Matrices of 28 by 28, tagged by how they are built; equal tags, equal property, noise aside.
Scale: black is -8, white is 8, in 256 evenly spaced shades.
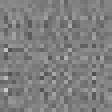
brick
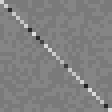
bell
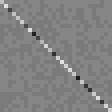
bell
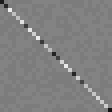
bell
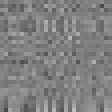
brick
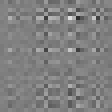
brick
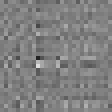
brick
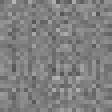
brick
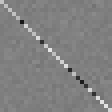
bell
